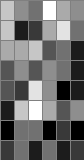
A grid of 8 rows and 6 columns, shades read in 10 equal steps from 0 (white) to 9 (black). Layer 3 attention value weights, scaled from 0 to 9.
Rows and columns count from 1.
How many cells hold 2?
4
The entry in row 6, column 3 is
0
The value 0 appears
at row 1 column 4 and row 6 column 3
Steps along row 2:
up down down down up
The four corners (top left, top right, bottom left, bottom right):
2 4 7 7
